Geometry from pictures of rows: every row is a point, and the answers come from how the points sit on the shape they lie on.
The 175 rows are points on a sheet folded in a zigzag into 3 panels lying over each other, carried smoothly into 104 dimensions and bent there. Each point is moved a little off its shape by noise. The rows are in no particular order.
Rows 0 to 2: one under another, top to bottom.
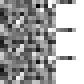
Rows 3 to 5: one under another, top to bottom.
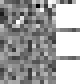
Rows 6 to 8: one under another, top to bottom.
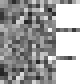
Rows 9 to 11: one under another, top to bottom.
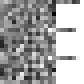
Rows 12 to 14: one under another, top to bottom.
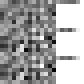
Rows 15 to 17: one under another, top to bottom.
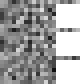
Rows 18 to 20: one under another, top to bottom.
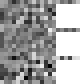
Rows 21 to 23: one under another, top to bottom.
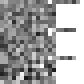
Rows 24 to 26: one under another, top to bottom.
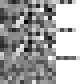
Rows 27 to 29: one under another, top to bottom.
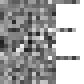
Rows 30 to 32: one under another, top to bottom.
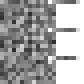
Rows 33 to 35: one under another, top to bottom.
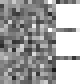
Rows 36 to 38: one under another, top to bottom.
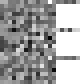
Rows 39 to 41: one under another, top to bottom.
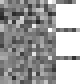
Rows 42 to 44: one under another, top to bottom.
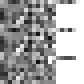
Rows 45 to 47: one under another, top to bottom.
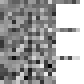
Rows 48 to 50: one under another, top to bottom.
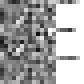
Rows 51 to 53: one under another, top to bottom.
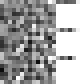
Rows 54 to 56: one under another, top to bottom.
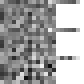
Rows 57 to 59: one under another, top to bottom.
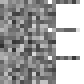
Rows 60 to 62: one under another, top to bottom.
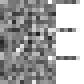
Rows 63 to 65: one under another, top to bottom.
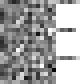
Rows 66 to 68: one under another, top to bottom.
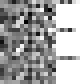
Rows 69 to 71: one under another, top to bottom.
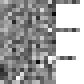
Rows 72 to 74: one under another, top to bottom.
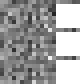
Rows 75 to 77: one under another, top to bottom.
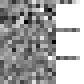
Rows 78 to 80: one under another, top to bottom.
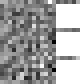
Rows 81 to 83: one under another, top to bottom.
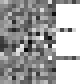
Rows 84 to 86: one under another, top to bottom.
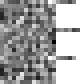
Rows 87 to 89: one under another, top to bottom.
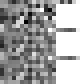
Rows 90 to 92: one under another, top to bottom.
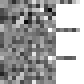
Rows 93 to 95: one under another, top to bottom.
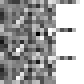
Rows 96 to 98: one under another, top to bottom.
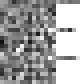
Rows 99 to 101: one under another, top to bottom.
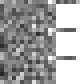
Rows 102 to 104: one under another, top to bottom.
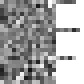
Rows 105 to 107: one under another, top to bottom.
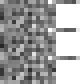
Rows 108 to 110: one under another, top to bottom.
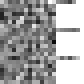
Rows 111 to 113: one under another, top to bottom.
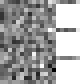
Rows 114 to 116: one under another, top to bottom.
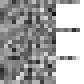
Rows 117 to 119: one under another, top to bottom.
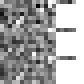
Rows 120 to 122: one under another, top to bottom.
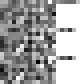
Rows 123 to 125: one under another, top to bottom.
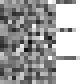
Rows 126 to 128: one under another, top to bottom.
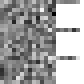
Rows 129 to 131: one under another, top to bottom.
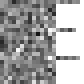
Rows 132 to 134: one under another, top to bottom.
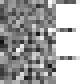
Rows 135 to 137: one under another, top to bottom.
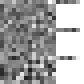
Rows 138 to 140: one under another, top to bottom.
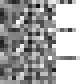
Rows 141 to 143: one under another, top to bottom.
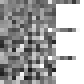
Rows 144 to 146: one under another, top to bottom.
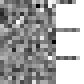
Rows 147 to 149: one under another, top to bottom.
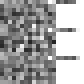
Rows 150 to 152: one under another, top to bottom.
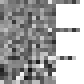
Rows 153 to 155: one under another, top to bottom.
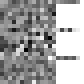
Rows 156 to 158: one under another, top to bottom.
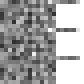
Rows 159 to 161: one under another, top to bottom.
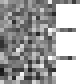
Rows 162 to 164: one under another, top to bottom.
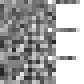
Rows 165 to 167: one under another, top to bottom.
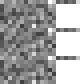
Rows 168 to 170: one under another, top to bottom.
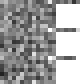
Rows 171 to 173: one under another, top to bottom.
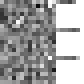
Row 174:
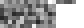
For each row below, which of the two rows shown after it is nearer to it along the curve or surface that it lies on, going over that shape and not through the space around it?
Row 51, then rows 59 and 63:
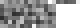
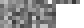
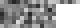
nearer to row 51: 59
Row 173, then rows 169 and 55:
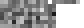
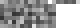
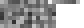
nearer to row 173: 169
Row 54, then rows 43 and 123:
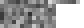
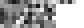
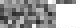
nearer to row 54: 43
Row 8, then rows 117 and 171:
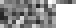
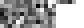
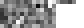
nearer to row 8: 117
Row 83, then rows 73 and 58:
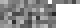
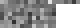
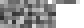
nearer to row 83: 58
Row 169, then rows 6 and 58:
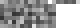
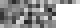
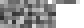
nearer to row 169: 58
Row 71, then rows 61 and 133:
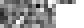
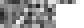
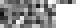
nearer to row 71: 61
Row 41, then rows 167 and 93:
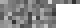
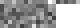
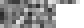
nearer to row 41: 167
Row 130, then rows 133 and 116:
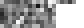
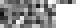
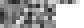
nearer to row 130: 116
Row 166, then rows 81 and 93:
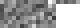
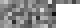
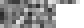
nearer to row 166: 93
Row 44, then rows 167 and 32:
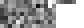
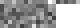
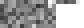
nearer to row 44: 32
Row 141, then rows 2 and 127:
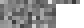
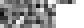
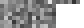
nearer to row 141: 127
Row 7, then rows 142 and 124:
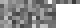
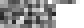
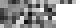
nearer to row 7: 142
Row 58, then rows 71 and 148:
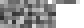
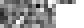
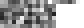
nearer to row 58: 148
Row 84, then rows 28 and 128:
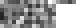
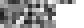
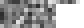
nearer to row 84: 28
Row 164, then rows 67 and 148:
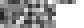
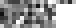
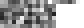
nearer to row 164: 67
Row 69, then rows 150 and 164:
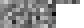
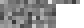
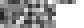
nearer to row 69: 150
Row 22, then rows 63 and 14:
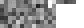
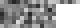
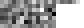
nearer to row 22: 63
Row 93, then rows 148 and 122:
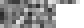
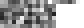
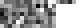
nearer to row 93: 122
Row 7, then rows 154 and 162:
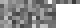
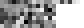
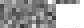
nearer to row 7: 162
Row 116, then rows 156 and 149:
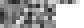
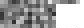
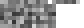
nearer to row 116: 156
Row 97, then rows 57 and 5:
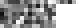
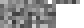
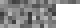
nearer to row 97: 5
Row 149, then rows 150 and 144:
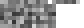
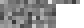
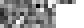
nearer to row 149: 150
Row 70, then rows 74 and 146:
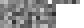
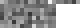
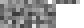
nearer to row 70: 146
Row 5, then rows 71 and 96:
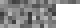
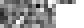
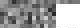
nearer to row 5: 96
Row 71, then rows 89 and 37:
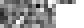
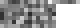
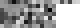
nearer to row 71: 37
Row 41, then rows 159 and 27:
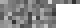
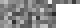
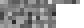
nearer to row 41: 27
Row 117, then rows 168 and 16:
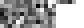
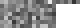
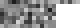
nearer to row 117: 16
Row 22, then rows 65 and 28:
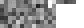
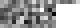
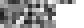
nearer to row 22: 28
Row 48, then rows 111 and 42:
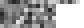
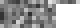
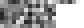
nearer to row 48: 111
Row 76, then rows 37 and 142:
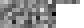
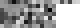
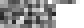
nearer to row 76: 142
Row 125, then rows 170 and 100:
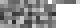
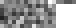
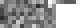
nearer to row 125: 170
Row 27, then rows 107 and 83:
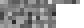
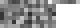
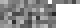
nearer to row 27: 107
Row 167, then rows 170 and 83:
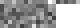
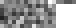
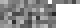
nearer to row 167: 170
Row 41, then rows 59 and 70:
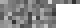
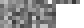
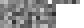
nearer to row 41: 59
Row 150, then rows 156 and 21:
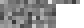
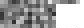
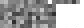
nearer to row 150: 156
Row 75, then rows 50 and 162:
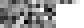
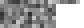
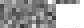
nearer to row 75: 50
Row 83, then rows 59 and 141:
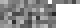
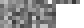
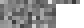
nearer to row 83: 59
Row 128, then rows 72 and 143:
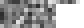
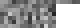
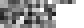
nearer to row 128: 72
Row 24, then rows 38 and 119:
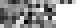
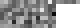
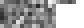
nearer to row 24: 119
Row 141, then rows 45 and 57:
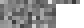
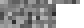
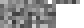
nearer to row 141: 45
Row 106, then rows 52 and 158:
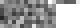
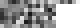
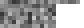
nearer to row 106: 52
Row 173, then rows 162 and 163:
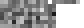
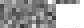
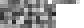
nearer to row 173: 163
